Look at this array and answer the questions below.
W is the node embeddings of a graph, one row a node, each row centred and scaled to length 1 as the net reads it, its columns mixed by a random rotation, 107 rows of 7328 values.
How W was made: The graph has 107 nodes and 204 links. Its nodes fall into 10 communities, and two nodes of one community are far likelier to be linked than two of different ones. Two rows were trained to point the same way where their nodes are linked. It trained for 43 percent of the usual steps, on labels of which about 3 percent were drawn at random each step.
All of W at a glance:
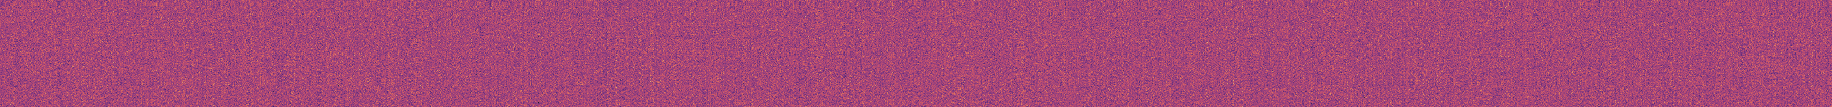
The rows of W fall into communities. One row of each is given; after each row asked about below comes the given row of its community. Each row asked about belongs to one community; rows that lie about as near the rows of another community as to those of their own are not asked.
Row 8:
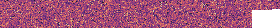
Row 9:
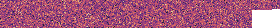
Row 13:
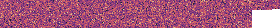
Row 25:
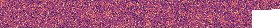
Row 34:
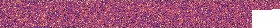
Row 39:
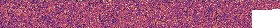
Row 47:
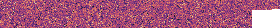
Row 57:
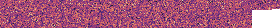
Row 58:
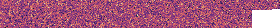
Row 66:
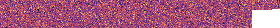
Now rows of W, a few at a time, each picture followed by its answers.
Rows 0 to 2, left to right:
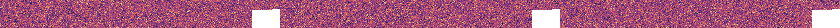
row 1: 9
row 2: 8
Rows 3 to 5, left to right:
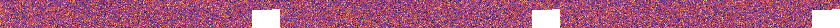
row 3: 13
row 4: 8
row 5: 25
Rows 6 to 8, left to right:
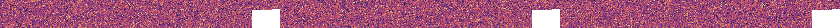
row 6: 34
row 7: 47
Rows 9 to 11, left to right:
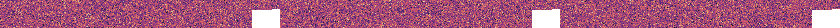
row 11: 39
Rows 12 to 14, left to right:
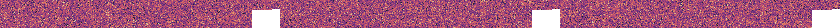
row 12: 25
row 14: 13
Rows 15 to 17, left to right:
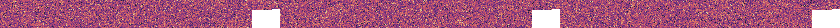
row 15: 66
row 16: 25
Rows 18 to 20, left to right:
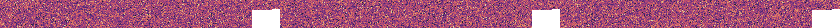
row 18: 47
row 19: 13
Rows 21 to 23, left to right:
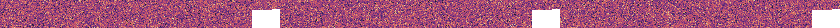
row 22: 57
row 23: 25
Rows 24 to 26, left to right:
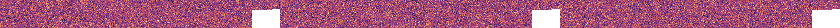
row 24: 58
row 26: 13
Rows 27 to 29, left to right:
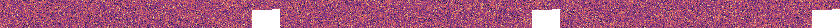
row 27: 39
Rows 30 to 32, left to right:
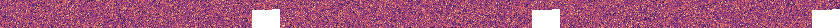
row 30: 9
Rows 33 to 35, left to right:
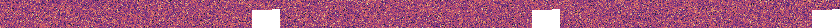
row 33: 8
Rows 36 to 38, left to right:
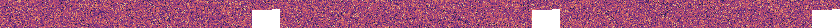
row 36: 57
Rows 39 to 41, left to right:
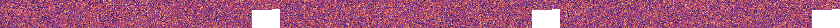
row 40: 57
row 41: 39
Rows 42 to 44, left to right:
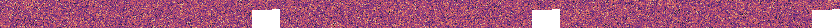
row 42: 47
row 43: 57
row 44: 9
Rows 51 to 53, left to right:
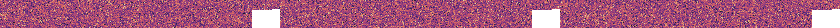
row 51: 25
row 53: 25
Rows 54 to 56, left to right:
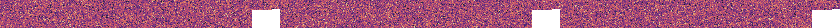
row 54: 66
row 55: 25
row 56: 13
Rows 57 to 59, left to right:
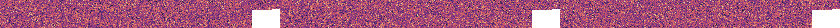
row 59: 66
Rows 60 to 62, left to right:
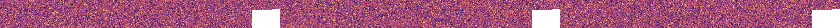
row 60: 34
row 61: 66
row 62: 39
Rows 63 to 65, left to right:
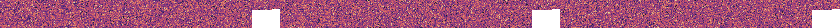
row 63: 47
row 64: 66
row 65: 25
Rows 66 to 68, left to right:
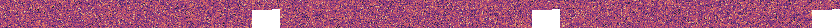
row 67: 13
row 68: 9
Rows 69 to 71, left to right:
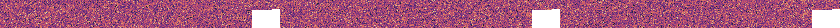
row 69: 25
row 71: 39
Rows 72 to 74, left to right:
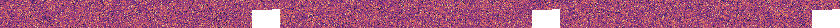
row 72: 8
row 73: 13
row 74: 66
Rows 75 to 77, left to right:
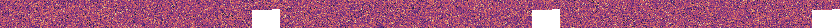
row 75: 25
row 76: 39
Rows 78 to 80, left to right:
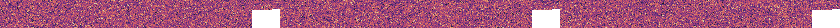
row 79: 8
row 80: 13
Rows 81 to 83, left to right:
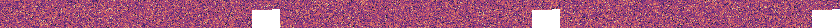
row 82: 58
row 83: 13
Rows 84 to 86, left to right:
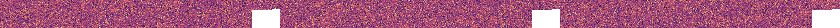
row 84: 58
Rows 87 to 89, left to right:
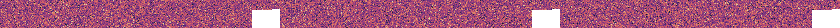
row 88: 9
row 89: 57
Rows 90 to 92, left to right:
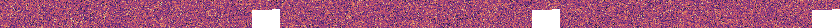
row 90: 8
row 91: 34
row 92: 39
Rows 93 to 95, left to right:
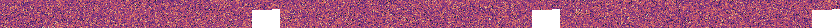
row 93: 57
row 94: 13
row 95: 9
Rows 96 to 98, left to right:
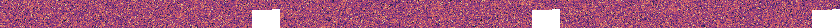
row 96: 47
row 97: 8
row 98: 58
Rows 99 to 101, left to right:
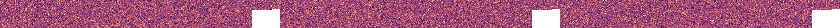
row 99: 9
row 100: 66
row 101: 39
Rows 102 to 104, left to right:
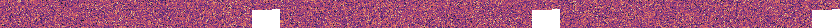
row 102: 57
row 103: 57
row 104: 66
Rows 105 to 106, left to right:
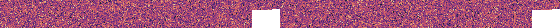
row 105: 58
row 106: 34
